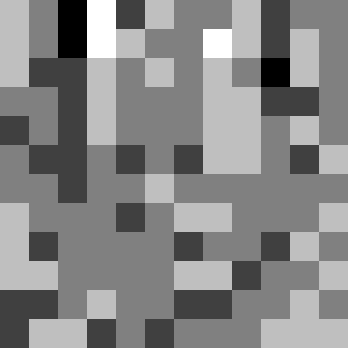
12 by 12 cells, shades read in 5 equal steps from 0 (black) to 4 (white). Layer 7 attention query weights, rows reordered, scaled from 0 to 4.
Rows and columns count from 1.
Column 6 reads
3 2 3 2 2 2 3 2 2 2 2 1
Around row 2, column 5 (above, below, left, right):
1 2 4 2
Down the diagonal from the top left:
3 2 1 3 2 2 2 3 2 2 3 3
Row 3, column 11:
3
